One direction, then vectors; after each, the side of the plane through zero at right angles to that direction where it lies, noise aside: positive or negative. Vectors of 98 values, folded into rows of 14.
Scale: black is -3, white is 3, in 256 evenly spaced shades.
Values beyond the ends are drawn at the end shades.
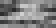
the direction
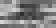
negative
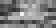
positive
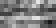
positive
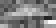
positive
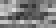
negative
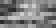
positive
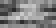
positive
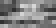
positive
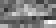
positive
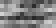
negative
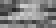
positive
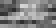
positive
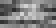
positive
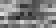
negative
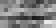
negative
